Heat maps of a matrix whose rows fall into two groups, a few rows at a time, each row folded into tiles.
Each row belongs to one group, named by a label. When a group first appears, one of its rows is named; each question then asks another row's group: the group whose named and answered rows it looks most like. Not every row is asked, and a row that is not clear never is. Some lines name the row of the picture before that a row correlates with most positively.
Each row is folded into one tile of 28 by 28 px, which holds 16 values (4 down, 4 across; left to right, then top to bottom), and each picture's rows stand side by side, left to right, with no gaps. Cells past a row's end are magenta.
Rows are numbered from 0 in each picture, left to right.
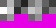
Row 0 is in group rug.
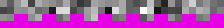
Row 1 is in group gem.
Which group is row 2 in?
rug
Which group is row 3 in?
gem
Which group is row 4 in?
rug
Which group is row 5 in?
rug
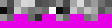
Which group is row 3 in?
rug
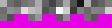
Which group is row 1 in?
rug
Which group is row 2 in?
rug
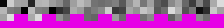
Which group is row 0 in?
gem
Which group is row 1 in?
gem
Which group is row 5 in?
rug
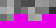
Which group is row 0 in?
rug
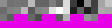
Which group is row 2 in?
rug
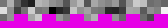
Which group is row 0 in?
rug
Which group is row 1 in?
gem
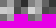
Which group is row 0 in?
rug
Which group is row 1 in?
rug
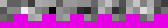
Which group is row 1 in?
gem
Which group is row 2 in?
gem
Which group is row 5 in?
rug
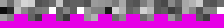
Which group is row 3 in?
gem
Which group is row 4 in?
rug
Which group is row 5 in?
rug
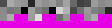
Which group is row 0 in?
gem
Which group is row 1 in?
gem
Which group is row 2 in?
rug
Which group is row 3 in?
gem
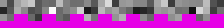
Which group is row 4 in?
gem
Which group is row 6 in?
gem
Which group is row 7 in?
rug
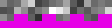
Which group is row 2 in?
rug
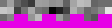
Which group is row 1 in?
gem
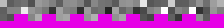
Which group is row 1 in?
gem
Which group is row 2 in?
gem
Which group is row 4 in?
gem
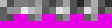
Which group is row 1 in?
rug
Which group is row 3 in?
rug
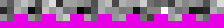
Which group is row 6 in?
gem
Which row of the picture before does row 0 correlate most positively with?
0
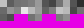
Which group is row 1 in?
rug
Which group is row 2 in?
rug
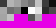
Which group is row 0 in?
gem
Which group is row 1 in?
rug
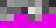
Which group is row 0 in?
gem
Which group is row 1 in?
rug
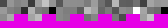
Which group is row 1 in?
gem
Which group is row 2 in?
gem
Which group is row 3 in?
rug
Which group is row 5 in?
gem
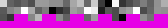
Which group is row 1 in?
gem
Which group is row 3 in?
rug
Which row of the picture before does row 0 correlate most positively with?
4
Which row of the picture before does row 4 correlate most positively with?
4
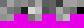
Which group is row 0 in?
gem
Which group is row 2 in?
gem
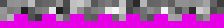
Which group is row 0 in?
gem
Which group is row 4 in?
rug
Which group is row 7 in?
rug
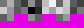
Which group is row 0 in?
rug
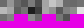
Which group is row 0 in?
rug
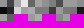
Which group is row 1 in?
gem
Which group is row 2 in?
gem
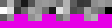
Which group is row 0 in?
rug
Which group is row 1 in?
gem
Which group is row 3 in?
gem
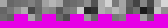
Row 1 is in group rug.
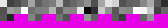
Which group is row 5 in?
rug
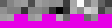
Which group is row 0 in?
gem
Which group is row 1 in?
gem
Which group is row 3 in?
rug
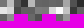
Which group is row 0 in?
rug
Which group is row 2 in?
rug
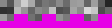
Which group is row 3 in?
rug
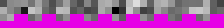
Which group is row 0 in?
gem
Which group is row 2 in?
rug
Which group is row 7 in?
rug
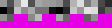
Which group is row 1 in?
gem
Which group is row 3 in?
rug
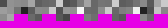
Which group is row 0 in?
gem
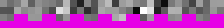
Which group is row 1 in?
gem
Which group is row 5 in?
rug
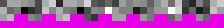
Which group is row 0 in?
gem
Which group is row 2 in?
gem
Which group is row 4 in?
gem
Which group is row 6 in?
rug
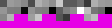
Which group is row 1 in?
gem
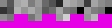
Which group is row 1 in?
rug
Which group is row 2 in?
gem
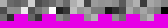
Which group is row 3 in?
gem
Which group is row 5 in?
gem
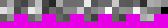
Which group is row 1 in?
rug
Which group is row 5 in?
gem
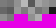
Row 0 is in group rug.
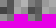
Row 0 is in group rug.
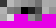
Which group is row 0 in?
gem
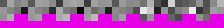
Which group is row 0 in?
gem
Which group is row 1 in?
gem
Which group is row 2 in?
gem
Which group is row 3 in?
gem
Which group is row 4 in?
gem
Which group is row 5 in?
rug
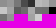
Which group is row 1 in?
gem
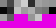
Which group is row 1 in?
gem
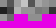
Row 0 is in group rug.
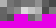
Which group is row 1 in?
rug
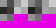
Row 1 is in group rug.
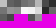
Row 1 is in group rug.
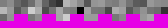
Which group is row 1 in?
rug
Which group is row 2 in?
gem
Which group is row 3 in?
gem
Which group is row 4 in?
rug
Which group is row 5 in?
gem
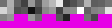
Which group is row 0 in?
rug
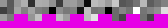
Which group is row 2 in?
gem
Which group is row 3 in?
gem
